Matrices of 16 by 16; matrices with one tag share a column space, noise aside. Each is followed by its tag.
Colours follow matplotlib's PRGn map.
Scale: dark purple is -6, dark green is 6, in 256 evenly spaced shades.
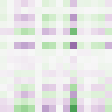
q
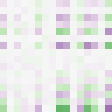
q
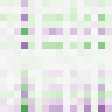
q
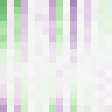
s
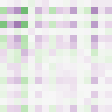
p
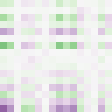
q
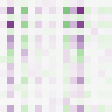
p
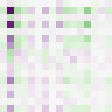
p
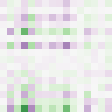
q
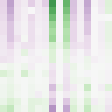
s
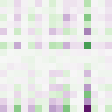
q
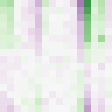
s
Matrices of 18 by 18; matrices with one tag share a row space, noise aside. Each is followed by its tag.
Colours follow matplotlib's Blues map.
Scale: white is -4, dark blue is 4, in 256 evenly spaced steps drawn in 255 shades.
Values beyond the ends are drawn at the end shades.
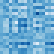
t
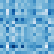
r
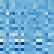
r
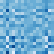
r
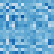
r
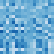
r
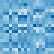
t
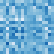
r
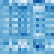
t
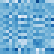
t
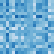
r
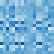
r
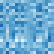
r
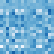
r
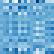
t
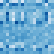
r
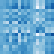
t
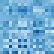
t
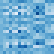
t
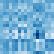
t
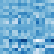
t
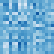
t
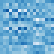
t
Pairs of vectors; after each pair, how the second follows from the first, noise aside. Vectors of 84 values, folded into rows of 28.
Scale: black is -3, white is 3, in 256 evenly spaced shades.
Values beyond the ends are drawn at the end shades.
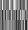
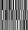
sign-scrambled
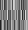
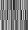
negated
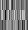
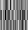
sign-scrambled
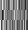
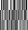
shuffled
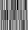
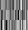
shuffled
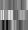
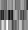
negated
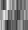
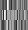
sign-scrambled
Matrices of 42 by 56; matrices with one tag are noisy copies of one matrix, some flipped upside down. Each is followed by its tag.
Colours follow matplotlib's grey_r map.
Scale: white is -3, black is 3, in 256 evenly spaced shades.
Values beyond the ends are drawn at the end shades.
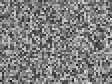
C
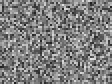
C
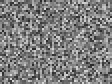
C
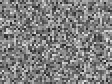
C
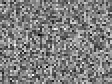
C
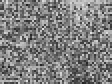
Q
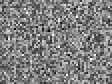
C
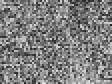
Q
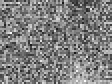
Q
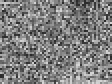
Q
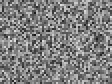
C
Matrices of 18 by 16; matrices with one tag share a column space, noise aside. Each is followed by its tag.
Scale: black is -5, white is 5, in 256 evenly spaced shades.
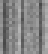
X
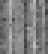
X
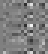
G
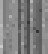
X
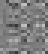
G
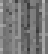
X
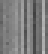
X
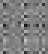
G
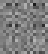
G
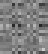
G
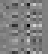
G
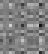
G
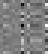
G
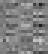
G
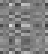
G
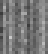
X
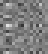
G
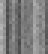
X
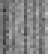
X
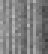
X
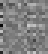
G
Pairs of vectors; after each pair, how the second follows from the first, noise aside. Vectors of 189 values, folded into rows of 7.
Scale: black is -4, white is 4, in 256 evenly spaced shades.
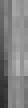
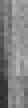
copied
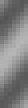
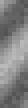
reversed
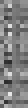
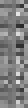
reversed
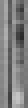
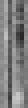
copied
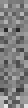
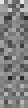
reversed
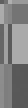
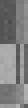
reversed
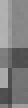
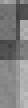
reversed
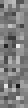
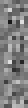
reversed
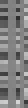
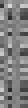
reversed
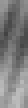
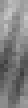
reversed
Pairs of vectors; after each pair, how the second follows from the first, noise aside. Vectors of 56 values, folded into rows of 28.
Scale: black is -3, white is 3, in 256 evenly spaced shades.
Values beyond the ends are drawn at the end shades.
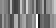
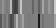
partly zeroed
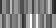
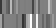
partly zeroed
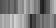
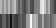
negated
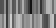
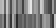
negated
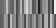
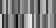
reversed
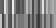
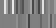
partly zeroed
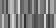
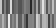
reversed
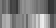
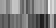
negated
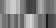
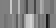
partly zeroed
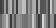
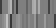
partly zeroed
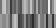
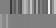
partly zeroed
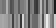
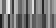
reversed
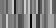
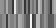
negated
